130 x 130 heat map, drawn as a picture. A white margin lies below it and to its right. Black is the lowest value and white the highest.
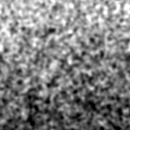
Grain: blotchy. Slope: up to the top. Stripes: none. Average level on the scale: 50%.
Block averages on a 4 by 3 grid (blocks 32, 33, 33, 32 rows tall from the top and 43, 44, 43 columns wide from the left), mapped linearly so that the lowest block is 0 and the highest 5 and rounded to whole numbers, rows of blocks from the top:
5 4 5
4 3 3
2 2 2
0 0 0
